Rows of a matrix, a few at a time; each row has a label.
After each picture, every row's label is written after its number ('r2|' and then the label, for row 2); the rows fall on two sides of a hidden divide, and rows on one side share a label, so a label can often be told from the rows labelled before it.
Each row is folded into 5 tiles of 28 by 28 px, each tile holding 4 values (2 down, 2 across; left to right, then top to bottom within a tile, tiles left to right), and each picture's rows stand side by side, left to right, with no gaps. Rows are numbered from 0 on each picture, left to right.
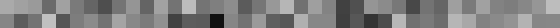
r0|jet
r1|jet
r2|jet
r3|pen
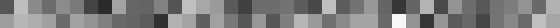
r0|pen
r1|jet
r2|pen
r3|jet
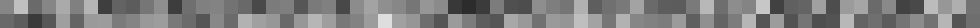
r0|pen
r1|pen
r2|pen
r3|pen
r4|pen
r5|jet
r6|pen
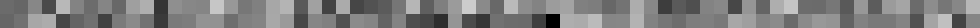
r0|jet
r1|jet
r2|jet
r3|jet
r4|pen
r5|pen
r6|pen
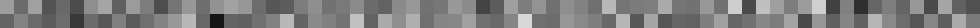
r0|jet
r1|jet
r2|pen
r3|pen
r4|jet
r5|jet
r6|jet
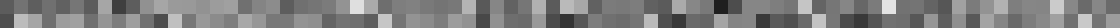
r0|pen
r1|pen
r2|pen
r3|jet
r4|jet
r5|jet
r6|jet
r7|pen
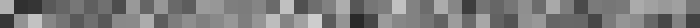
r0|jet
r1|pen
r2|jet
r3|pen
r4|jet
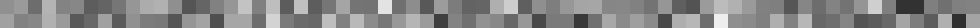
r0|pen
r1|pen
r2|pen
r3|pen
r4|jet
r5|pen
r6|pen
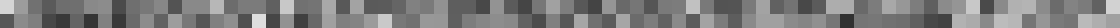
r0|jet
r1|jet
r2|pen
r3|pen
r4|jet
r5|pen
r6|jet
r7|pen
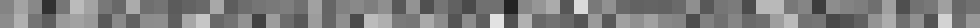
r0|pen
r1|pen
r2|pen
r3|pen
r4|pen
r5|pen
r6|pen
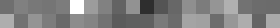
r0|pen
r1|pen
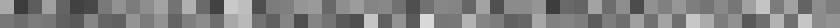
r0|jet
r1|pen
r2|jet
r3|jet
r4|pen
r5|pen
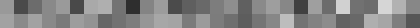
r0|jet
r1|pen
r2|jet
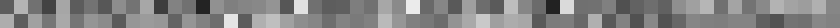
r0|pen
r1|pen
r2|pen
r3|pen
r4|jet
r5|jet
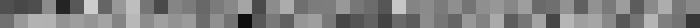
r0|pen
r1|jet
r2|jet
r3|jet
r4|jet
